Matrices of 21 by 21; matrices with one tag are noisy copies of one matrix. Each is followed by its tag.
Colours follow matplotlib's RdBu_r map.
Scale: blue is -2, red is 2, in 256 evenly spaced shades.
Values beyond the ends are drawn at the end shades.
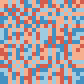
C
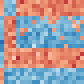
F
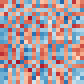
C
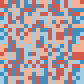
C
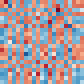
C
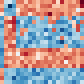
F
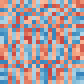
C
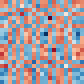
C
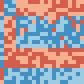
F
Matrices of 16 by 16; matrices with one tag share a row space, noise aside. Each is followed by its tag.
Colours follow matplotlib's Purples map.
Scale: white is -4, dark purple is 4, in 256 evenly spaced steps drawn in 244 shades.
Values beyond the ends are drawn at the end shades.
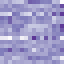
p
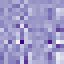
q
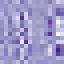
q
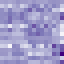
p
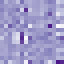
q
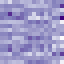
p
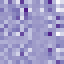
q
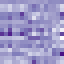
p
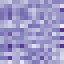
p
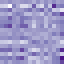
p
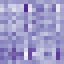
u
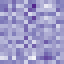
u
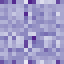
u
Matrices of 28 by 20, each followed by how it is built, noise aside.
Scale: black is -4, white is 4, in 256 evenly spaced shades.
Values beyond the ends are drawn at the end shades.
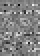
uneven rows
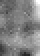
smooth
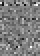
uneven rows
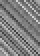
Toeplitz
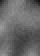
smooth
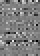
uneven rows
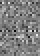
uneven rows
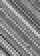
Toeplitz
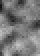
smooth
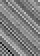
Toeplitz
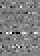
uneven rows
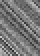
Toeplitz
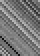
Toeplitz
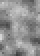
smooth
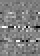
uneven rows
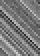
Toeplitz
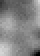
smooth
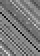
Toeplitz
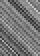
Toeplitz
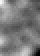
smooth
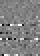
uneven rows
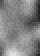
smooth
